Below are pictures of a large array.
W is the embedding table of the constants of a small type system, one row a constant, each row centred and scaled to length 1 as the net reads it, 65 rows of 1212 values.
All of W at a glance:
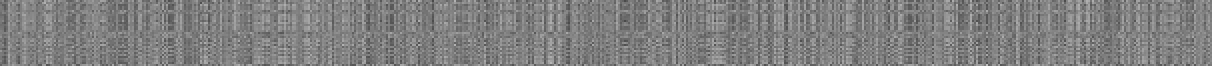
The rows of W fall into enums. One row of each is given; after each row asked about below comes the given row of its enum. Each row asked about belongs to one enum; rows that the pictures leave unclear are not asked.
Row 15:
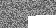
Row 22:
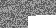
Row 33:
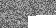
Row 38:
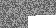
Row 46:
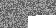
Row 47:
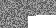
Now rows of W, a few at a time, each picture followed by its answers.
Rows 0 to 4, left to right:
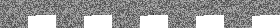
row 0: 38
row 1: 38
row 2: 46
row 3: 15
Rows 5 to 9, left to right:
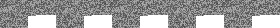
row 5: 22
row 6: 38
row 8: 38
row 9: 22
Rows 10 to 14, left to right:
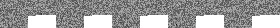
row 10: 46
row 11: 47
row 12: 38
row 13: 46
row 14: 22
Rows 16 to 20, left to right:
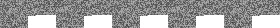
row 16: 38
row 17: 22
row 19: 22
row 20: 38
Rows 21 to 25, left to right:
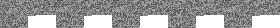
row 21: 38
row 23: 22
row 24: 46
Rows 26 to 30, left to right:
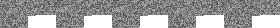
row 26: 38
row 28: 22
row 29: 38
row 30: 47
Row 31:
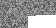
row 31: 38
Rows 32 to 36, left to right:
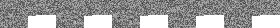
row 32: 46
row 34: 33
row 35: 22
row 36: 47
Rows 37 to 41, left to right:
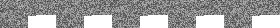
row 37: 33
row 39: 22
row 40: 15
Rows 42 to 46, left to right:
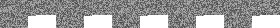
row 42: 22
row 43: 47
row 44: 38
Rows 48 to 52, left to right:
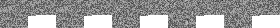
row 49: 22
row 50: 47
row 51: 33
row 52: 38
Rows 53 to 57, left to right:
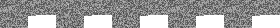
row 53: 22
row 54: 46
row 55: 47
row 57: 22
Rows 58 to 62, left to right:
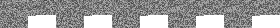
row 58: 15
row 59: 47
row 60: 47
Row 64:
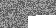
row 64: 46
